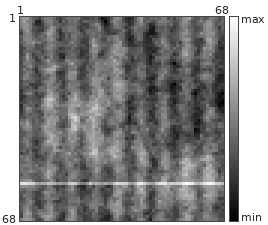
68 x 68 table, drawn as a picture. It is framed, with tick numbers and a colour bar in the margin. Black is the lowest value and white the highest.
Ninth with the highest average: bottom right. Ninth with the lowest average: middle right. Stripes: upright, repeating 9 times. Odd lines: row 56. Average level on the scale: 40%.
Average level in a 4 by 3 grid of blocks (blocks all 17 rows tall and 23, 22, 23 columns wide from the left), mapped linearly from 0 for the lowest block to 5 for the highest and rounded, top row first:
212
330
442
335
